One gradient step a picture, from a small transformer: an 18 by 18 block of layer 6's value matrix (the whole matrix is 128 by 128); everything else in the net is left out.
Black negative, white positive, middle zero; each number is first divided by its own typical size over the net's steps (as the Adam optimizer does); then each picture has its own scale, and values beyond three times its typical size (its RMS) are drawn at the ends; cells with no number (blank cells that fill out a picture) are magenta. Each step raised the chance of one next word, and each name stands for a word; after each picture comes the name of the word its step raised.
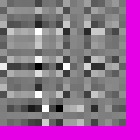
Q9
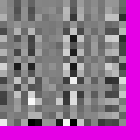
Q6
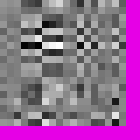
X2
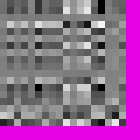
X2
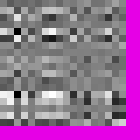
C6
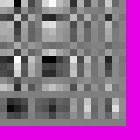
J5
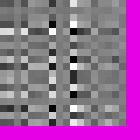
Q9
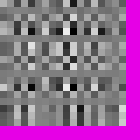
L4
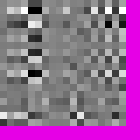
C6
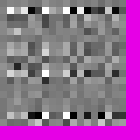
C6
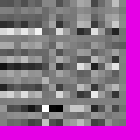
Q9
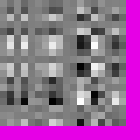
Q6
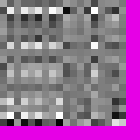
C6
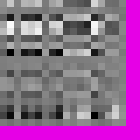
L4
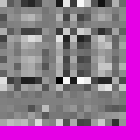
Q6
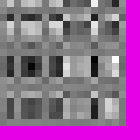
J5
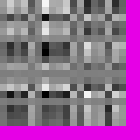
L4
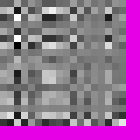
C6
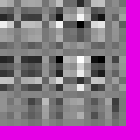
J5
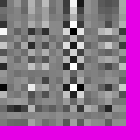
Q9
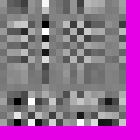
X2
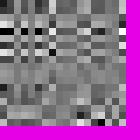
X2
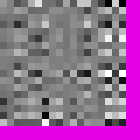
C6
